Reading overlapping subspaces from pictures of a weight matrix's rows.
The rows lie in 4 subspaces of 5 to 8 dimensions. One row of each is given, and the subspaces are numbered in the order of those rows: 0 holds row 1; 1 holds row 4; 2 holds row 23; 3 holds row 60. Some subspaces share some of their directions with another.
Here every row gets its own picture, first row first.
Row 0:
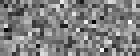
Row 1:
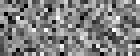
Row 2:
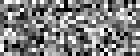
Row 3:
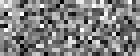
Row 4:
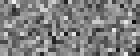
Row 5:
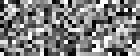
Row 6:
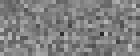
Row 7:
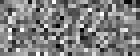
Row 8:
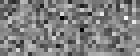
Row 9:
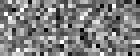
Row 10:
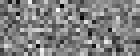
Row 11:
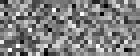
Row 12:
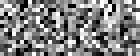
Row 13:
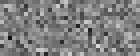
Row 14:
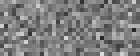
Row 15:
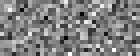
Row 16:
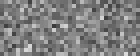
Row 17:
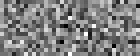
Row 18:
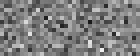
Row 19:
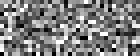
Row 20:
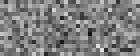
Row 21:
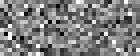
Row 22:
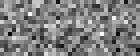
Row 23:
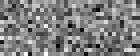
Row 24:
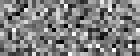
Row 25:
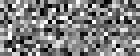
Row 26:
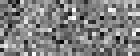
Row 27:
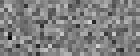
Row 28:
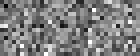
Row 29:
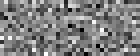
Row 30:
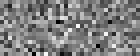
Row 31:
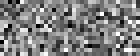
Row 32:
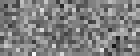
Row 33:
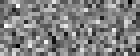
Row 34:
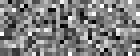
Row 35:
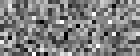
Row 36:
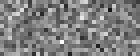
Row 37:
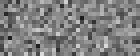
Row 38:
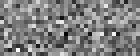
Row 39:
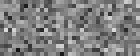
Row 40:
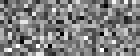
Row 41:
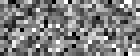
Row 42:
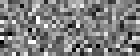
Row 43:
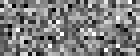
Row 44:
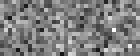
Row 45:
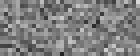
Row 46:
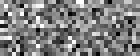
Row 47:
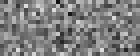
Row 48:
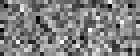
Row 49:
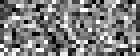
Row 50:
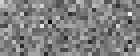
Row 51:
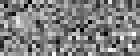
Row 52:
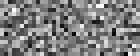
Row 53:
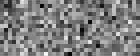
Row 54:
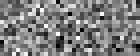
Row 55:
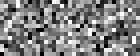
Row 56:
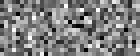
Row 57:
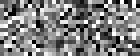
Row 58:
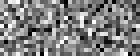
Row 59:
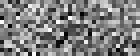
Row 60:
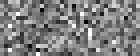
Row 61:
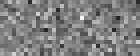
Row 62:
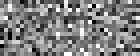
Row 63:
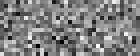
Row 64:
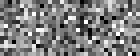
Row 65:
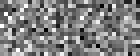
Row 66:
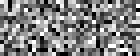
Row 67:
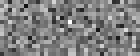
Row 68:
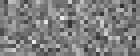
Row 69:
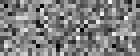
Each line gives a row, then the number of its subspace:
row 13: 3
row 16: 3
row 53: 3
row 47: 2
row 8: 1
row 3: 3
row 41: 1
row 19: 0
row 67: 1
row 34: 1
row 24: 1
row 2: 2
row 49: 1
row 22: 2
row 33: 1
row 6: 2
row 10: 0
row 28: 3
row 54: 2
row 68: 1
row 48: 3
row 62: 2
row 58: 1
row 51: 0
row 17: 1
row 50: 3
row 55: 1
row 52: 1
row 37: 0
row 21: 3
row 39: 0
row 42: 2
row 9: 0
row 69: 0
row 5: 1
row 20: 3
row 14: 1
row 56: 1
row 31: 2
